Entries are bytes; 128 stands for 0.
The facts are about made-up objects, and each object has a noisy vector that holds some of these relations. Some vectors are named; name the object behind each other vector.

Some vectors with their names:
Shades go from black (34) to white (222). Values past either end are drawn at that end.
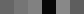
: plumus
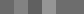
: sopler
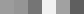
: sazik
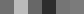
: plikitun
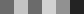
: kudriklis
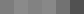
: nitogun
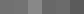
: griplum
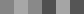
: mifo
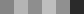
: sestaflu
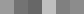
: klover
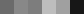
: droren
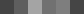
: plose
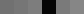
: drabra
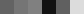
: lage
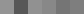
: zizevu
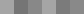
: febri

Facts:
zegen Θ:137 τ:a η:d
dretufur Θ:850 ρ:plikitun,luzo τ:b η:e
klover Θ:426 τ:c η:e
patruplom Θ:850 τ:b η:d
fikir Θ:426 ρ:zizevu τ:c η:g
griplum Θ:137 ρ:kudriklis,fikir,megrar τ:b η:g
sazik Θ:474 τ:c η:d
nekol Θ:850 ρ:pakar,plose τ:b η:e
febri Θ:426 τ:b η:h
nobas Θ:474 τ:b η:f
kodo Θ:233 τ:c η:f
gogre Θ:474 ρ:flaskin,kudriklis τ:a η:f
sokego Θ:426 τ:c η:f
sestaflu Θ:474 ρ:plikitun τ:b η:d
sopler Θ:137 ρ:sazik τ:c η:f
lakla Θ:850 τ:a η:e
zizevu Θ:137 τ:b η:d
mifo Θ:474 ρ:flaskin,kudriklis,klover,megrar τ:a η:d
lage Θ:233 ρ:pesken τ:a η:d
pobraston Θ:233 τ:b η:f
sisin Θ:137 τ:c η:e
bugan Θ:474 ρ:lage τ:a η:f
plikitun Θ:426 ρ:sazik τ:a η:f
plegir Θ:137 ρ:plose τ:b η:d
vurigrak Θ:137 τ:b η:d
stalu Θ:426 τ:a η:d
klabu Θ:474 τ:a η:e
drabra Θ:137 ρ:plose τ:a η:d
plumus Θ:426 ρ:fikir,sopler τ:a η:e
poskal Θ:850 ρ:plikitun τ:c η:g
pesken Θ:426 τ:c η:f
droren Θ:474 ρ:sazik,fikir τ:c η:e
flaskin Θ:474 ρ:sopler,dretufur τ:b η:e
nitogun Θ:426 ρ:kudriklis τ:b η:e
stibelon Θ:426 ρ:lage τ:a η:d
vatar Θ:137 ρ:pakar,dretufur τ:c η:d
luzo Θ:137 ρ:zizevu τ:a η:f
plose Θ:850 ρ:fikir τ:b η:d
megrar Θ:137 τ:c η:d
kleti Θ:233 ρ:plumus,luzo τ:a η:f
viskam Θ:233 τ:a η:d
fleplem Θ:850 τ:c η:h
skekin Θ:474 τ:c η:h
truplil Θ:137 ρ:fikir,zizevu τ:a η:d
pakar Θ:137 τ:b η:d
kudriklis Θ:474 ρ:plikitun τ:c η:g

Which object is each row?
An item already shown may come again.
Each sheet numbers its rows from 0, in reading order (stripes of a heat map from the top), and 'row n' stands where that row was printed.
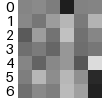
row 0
stibelon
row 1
patruplom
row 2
poskal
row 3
vatar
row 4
pobraston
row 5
sestaflu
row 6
droren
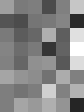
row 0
zegen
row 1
fikir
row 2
kodo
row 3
viskam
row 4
pobraston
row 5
klabu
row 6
fleplem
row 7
flaskin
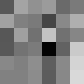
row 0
dretufur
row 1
stalu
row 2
poskal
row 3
kleti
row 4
lakla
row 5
lakla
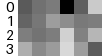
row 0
kleti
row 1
nekol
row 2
fleplem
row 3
nobas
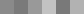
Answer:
patruplom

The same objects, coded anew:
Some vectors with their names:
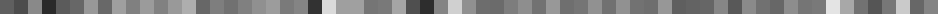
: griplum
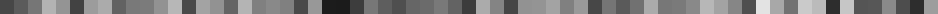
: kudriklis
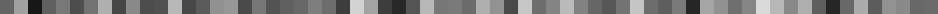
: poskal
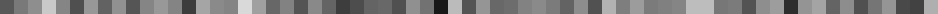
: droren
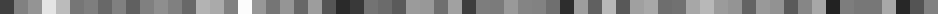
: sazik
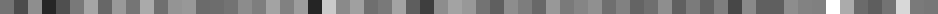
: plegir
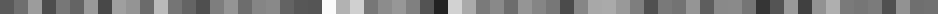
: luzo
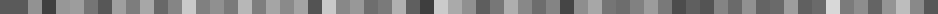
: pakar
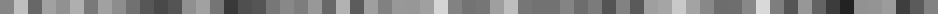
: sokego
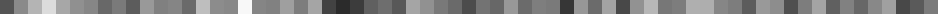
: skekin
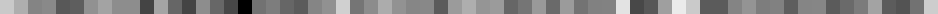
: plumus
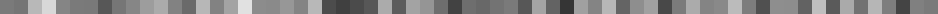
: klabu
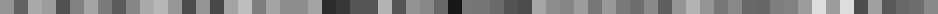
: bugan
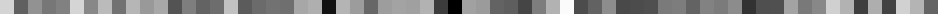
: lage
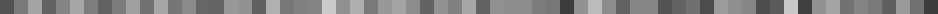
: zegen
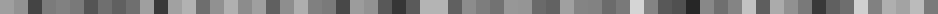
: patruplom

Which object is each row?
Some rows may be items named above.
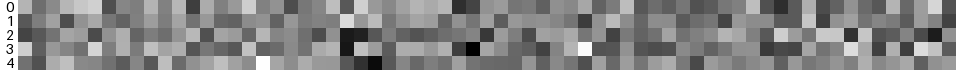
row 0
viskam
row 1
zegen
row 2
kudriklis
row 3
lage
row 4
nobas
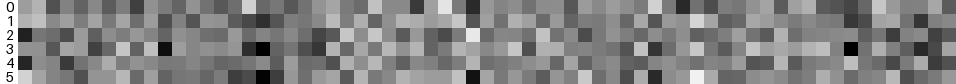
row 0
lakla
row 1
stalu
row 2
sopler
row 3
plikitun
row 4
vatar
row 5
stibelon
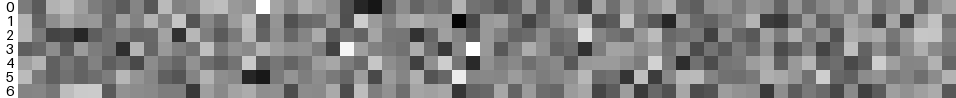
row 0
nobas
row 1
kleti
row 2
nekol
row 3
zizevu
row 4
lakla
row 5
nitogun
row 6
kodo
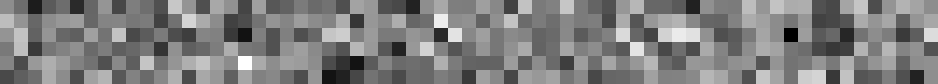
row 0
dretufur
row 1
febri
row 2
fikir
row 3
fleplem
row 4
nobas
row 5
kudriklis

